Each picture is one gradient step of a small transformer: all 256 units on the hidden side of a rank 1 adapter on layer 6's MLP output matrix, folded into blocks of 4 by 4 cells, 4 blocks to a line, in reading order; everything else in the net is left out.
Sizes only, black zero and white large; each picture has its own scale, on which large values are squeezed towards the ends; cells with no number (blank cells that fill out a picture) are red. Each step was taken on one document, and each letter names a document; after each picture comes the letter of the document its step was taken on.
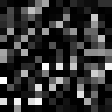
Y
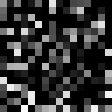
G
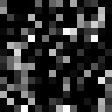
G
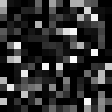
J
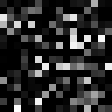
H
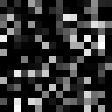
H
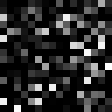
H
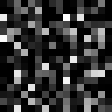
J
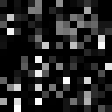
H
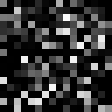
H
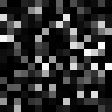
Y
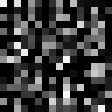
J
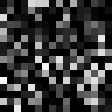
Y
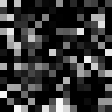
G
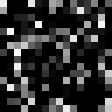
G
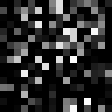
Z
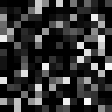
Y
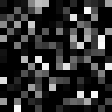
H
